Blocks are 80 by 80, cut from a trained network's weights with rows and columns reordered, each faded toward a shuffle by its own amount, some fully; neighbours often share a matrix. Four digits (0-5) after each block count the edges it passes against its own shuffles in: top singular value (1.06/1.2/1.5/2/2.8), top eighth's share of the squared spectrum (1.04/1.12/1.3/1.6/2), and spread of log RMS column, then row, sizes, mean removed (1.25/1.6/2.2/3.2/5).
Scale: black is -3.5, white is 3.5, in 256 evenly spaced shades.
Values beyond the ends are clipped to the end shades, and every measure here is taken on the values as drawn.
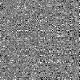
4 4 2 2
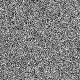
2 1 0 0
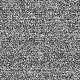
2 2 0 0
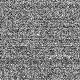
3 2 0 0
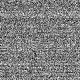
3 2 0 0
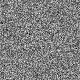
0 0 0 0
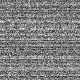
4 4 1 2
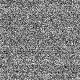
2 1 0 0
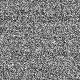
1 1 0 0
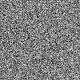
0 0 0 0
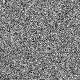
0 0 0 0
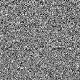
3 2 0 2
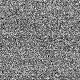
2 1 0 0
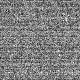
3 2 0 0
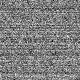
3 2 0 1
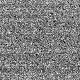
2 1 0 0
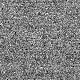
2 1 0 0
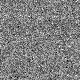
0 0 0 0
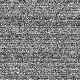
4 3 0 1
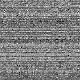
4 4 2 2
